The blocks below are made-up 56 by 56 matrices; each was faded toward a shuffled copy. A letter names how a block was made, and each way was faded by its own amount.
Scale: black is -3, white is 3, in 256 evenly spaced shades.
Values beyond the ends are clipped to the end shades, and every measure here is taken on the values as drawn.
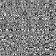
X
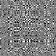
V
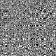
X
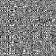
X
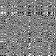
V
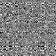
X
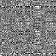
X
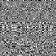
X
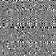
V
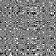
V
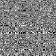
X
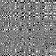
V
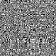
X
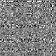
X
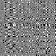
V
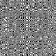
V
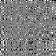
V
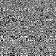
X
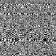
X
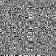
X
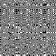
V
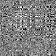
X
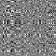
V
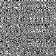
X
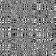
V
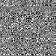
X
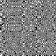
V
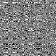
X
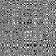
V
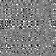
V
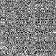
X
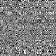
X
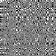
V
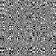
V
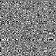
X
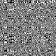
X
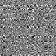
X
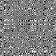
V
